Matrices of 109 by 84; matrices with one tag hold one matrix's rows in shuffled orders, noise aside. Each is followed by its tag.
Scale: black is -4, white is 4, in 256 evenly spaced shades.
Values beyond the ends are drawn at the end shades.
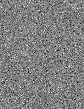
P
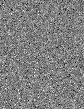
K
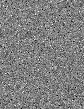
K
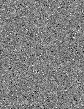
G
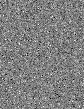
K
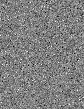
P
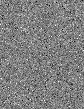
P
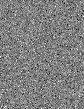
P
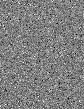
K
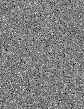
K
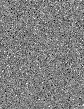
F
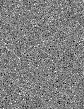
K
